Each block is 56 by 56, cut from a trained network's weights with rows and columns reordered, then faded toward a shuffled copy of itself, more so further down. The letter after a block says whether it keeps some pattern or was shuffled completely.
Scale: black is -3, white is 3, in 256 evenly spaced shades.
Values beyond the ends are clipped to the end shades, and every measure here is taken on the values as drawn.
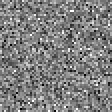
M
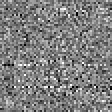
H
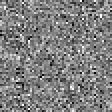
H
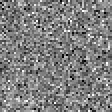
M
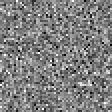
M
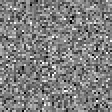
H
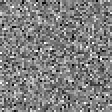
M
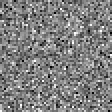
M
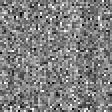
H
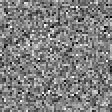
M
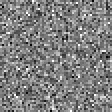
M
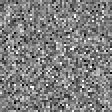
M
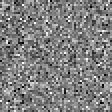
H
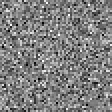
M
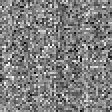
H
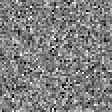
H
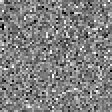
M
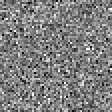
M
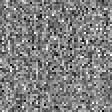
H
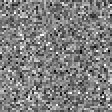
H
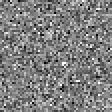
H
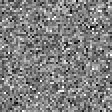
M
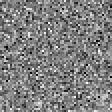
M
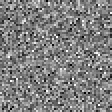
M
